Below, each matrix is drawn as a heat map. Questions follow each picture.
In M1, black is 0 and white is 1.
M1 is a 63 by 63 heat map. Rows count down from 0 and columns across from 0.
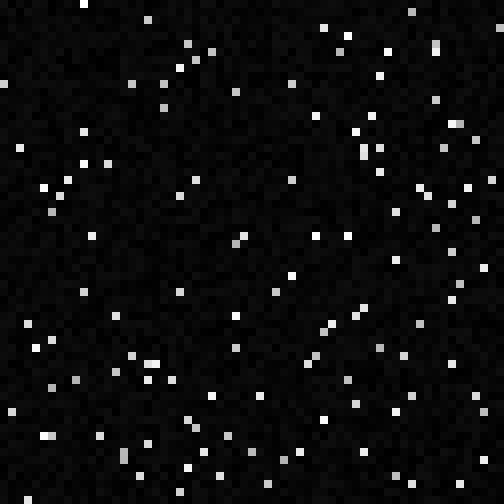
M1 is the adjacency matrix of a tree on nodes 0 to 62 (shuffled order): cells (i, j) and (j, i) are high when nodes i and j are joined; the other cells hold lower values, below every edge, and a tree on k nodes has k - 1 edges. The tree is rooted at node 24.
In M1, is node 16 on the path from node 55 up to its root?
yes
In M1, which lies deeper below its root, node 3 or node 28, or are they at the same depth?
node 3
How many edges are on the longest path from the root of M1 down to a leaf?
26
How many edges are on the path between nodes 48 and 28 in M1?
3
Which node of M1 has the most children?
56
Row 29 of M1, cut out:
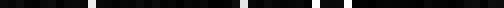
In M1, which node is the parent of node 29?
39
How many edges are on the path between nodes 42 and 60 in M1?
5
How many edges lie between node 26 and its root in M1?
18
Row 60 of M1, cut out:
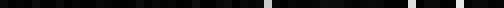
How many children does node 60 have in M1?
2
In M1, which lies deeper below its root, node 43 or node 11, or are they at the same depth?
the same depth
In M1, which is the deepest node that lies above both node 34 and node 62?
36
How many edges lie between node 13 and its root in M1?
5
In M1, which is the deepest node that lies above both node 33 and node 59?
60
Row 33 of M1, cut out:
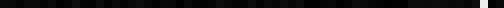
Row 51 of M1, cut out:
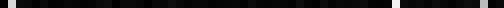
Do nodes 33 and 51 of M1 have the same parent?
yes
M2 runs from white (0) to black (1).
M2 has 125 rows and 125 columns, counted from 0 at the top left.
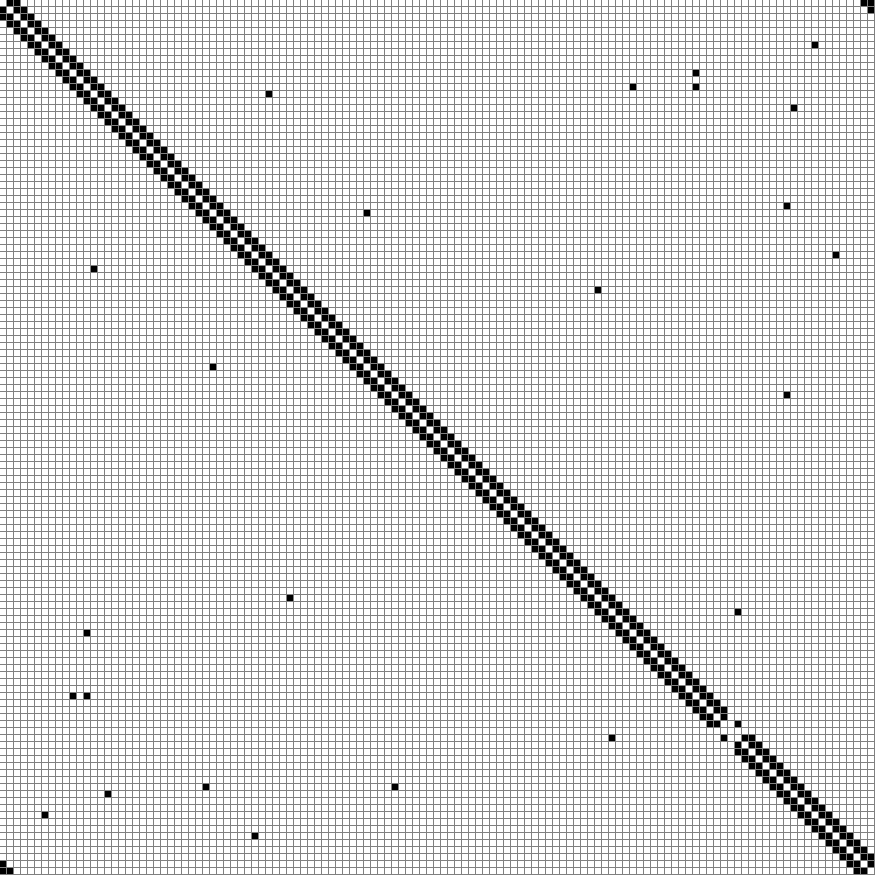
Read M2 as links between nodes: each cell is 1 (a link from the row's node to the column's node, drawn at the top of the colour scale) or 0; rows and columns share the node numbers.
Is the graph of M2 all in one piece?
no
